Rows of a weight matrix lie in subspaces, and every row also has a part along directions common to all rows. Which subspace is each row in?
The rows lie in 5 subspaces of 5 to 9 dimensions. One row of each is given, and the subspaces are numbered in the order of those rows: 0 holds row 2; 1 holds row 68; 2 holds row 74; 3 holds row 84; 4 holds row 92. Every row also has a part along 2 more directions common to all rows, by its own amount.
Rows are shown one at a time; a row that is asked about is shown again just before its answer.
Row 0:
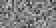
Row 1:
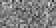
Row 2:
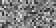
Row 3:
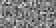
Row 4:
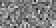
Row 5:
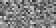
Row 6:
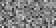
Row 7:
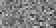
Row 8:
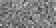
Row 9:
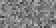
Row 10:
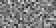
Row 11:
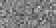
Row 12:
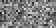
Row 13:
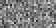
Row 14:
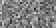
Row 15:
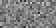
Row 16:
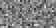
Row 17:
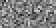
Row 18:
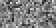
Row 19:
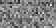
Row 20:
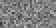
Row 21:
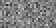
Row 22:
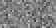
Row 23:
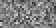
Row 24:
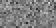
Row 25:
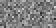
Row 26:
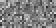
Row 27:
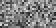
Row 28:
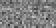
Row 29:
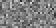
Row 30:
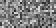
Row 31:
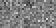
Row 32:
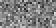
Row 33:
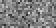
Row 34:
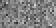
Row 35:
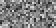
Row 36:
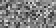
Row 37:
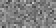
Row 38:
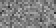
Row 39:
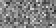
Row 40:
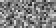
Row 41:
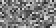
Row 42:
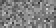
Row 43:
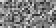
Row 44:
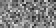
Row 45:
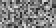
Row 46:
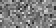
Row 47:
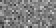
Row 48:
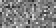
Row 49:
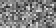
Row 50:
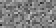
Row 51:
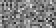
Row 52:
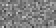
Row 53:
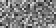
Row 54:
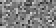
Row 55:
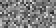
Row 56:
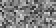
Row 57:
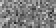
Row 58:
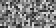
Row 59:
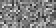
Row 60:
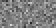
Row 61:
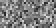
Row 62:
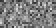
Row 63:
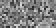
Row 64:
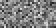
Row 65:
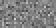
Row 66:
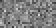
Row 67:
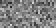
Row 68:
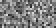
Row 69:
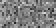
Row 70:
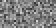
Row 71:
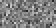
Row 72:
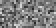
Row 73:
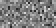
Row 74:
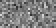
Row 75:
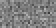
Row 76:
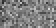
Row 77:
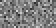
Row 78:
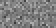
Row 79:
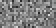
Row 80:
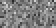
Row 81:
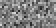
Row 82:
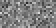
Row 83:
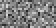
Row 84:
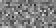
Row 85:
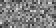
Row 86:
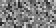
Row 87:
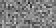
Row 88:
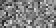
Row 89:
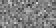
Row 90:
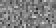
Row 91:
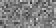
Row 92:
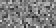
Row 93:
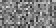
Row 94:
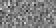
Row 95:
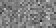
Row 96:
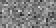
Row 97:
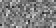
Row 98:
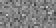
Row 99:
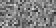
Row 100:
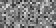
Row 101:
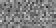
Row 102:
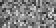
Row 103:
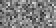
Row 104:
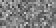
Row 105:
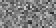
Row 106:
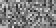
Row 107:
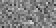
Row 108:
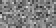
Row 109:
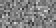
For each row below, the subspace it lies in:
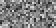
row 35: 1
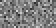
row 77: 1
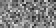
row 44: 2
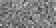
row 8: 2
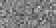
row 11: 0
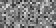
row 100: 2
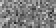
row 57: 0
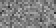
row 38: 3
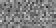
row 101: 3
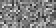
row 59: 2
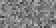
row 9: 4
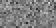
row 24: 4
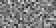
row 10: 1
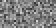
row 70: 1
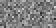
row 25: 3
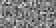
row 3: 0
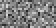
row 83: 1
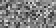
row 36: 2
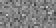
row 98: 3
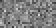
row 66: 1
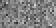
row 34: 3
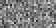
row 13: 1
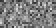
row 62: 1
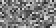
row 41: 4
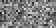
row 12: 0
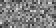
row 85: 1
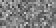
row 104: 4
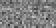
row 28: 4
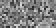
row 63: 2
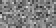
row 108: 2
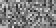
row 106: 1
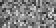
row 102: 0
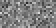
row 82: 2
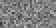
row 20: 2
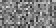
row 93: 1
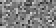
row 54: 3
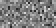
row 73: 1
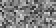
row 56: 0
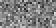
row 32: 2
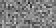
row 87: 3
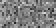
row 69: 0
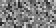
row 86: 2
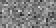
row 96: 0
